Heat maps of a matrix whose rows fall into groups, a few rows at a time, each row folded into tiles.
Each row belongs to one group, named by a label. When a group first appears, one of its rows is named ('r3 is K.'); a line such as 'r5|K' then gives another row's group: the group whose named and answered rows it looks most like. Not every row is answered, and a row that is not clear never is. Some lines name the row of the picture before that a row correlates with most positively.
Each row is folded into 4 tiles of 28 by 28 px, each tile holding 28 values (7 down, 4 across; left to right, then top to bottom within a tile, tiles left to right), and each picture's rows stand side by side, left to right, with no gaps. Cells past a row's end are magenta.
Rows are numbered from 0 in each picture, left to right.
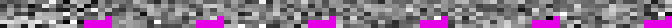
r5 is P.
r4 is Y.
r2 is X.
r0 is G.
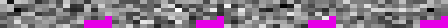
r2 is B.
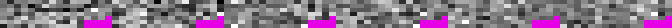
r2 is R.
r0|G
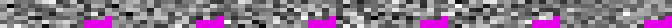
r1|X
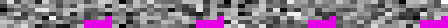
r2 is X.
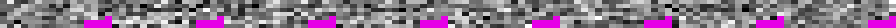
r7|P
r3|G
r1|G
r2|G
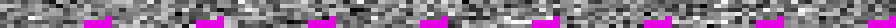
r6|G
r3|P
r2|R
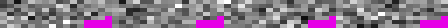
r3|R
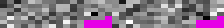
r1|P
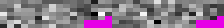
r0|P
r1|Y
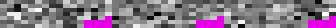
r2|P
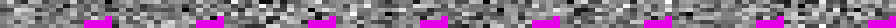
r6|X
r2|R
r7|X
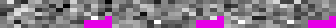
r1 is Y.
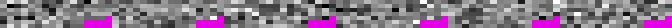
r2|Y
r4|P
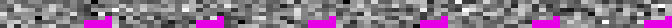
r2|B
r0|P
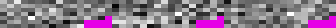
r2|X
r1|G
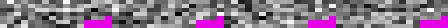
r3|G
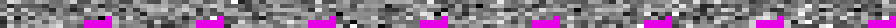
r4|G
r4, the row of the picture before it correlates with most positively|3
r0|Y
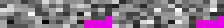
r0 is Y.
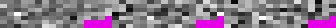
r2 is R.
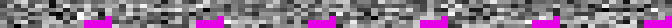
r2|G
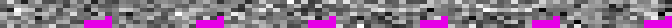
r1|X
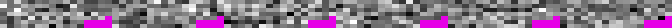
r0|B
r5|Y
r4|G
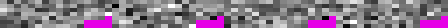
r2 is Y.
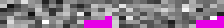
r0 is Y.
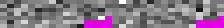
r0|B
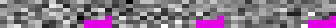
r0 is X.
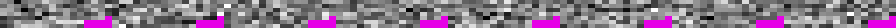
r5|G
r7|G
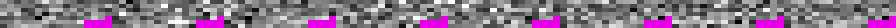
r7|Y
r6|G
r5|Y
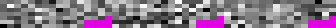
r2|P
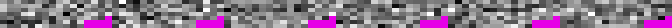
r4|G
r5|Y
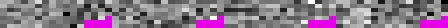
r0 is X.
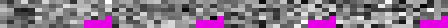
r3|G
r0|P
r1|Y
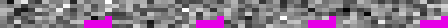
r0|P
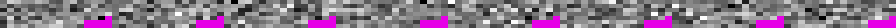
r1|X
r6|B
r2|P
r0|Y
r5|B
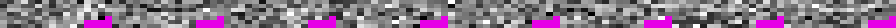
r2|X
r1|G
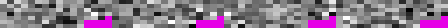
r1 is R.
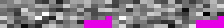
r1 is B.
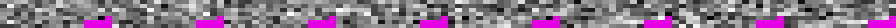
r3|Y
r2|X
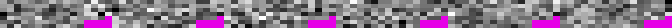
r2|R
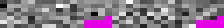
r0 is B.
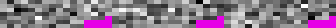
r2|G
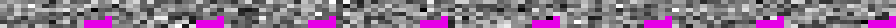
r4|Y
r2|P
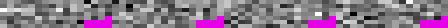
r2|B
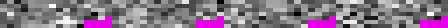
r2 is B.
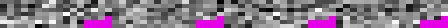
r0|G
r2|G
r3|Y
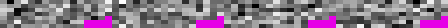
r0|P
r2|G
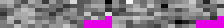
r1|R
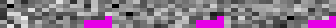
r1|X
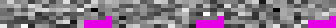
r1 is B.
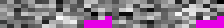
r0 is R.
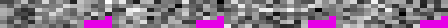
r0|P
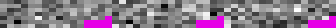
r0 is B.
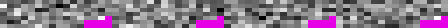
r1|X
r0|B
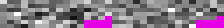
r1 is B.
